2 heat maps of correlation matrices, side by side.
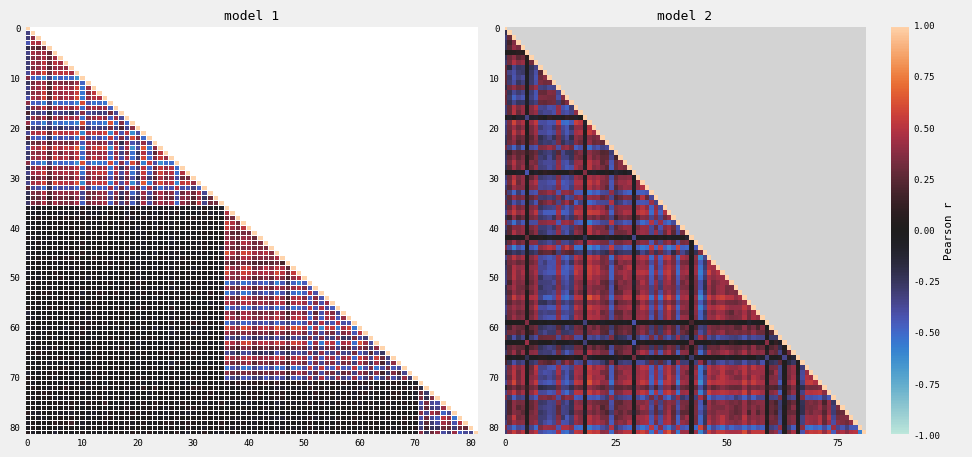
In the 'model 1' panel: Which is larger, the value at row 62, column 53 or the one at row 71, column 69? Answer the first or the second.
the first
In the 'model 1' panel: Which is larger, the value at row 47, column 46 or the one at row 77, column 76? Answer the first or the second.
the first
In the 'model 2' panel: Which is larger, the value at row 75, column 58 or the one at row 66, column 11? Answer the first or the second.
the first
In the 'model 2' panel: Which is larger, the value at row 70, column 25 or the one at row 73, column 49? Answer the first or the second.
the second
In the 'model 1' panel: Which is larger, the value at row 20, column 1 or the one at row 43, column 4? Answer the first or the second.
the second
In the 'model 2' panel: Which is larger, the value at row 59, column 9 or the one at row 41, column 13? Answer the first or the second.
the first
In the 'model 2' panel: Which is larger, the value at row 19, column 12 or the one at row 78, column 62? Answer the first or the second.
the first
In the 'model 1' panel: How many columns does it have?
82
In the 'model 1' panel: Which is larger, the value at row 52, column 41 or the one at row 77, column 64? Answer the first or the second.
the first
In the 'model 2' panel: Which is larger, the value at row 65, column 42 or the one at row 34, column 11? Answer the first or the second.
the first
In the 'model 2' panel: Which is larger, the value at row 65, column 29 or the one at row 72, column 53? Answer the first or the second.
the second
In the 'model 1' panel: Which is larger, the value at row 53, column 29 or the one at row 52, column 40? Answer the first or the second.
the second
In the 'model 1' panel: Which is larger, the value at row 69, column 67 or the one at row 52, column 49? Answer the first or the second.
the second
